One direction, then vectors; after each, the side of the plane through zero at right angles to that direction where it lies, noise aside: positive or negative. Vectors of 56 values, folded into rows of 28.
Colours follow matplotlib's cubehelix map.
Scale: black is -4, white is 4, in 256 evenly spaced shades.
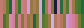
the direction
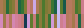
positive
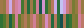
negative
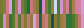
negative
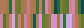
positive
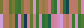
positive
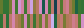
positive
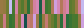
negative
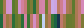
negative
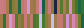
positive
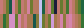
positive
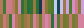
negative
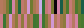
positive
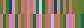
positive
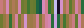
negative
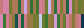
positive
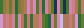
positive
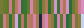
negative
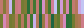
negative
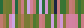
positive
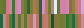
negative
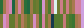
negative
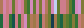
negative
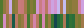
negative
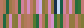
positive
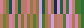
positive
